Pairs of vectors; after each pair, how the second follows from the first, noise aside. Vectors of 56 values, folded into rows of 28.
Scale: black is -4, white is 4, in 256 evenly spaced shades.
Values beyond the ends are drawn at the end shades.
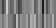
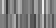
negated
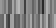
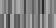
copied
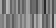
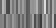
negated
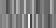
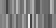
copied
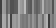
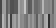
copied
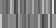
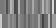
copied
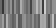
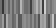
copied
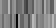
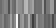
negated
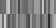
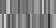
copied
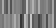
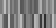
shuffled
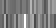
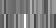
copied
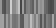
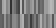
negated
